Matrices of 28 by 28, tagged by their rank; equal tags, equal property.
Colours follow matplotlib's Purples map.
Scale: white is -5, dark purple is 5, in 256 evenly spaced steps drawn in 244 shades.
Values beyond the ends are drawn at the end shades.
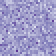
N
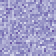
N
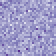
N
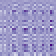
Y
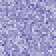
N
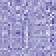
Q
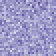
N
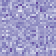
Q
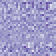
Q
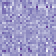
Q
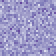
N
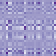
Y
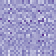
Q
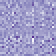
Q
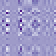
Y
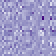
Q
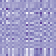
Y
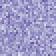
N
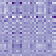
Y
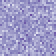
N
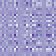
Y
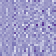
Q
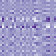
Y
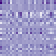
Y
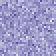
N
